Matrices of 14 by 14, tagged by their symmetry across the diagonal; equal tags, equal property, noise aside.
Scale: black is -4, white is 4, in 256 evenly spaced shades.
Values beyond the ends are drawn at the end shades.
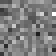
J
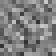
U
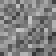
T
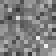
T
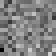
J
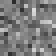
J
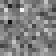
U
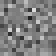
U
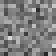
U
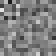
U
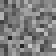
J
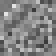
T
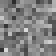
J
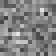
J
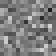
J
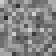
T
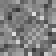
T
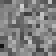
J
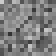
T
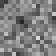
T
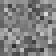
U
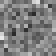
T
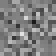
U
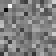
U
